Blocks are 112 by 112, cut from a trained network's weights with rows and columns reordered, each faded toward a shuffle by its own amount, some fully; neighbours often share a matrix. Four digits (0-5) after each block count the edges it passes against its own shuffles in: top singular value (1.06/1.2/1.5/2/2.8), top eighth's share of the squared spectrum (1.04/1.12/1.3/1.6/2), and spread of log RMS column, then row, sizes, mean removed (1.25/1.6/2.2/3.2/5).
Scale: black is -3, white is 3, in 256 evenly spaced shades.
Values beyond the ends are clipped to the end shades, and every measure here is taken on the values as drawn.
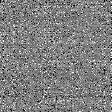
3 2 2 1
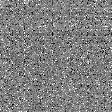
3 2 2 0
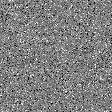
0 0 0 0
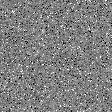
0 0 0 0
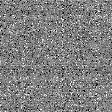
3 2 2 1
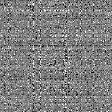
4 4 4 2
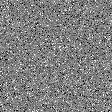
0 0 0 0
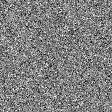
0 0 0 0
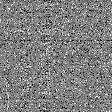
2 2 2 1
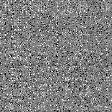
3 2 3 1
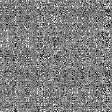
4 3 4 1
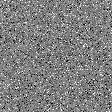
0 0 0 0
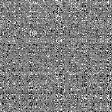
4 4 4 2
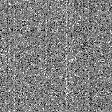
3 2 1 2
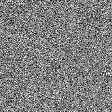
3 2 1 0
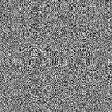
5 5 3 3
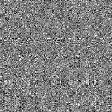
4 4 2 3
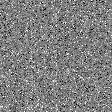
1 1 0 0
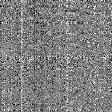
3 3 1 3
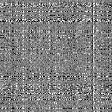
4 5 2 4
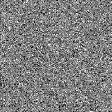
3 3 2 2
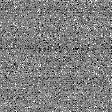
3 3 3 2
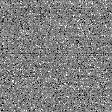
2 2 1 0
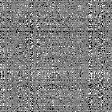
3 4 4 2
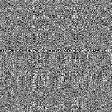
4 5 3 3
